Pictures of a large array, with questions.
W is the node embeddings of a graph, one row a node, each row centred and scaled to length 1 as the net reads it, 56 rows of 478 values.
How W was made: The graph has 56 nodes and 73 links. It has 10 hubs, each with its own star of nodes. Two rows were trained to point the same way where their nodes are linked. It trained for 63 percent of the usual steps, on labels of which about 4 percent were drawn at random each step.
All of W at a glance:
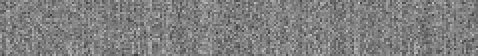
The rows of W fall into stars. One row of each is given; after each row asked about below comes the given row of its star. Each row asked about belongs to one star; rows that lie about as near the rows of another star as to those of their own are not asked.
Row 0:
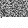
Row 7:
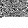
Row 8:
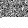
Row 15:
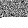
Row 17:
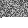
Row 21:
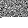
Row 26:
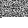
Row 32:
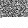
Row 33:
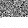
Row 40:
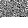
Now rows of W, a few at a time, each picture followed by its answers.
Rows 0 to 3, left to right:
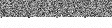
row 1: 26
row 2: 21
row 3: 21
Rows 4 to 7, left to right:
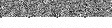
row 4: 26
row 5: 8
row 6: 33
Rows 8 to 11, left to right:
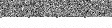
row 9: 32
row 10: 21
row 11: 26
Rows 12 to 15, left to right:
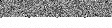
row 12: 17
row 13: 40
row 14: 0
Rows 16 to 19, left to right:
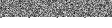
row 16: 7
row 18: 0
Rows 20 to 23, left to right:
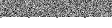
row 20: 8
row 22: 17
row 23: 21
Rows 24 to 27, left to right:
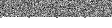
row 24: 8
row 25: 40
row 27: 15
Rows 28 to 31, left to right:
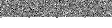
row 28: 8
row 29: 32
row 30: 26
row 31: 33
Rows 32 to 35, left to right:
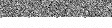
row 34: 17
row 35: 17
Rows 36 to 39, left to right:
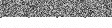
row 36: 8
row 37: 15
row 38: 17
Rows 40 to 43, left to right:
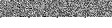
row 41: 21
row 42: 32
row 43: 33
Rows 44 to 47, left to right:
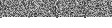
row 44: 15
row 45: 40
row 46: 40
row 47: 26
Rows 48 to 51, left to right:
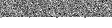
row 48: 8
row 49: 7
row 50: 7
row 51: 32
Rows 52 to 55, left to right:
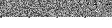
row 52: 40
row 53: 7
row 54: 15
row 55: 21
